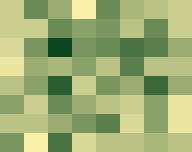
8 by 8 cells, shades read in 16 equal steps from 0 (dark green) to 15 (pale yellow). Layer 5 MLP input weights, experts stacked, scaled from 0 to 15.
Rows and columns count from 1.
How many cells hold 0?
1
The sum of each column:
88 80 46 79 64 75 62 92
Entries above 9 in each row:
5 4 1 5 2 4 4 6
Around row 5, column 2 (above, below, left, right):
9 12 11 2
